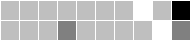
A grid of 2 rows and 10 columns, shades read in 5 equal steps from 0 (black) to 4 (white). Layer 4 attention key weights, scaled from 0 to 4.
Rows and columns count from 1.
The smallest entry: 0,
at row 1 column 10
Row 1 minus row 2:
0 0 0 1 0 0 0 1 -1 -2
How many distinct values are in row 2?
3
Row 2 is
3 3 3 2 3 3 3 3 4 2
